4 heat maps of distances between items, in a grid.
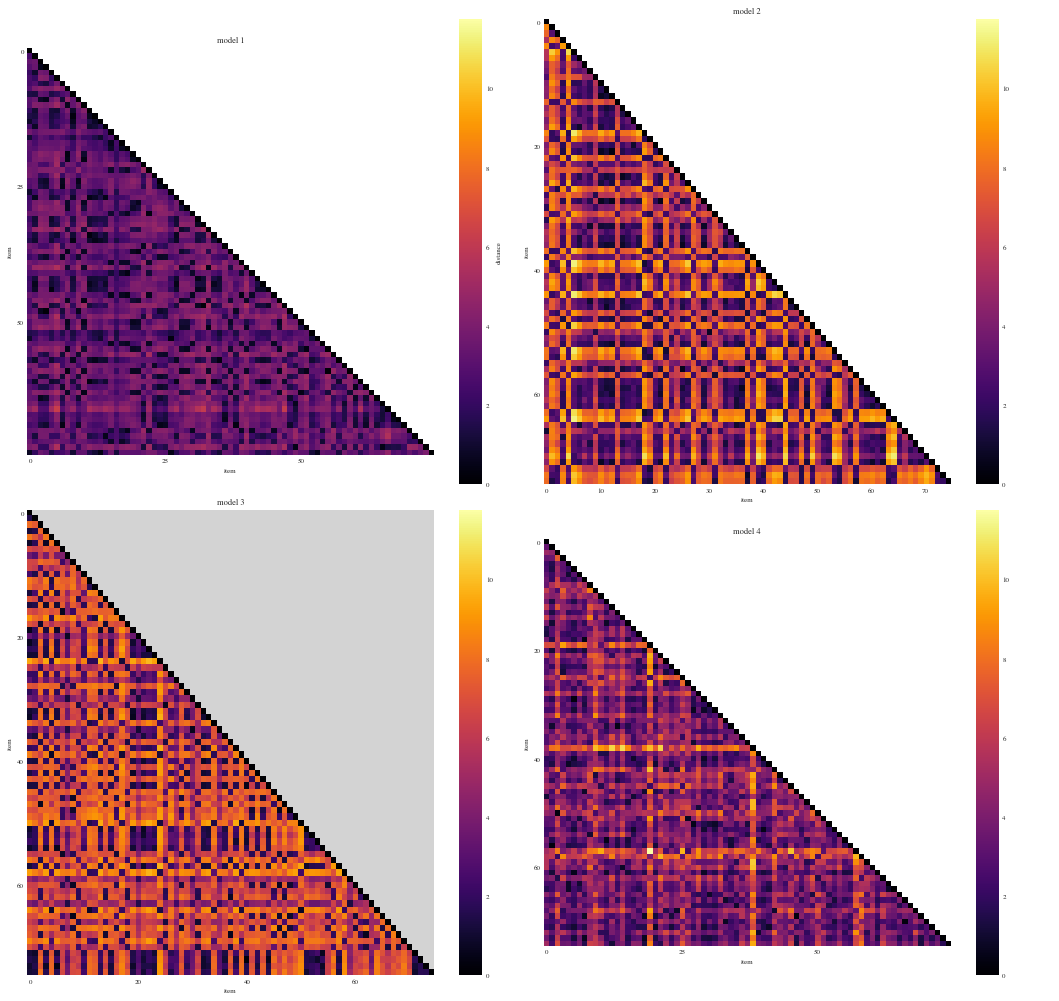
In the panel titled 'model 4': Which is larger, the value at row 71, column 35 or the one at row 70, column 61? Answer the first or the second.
the first
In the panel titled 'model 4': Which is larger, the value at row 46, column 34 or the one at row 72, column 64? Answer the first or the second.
the second
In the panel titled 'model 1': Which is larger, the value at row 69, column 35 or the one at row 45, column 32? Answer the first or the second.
the second
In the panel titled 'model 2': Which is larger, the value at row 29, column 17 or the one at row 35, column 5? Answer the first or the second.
the second
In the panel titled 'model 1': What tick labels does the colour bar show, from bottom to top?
0, 2, 4, 6, 8, 10
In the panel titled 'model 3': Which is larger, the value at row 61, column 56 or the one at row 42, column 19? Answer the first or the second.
the first
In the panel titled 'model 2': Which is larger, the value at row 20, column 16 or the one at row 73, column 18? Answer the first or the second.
the second
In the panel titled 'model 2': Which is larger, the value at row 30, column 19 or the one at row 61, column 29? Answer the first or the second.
the first
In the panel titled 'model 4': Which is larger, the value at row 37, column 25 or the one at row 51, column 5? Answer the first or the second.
the first
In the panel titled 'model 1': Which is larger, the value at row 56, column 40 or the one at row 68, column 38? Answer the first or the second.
the first
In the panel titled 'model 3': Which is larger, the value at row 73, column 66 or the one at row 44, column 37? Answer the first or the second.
the second
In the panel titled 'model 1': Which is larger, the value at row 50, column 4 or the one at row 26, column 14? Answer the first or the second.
the first
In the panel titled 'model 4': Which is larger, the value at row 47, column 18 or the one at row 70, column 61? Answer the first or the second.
the first
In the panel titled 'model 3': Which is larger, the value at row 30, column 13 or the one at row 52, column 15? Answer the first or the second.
the first
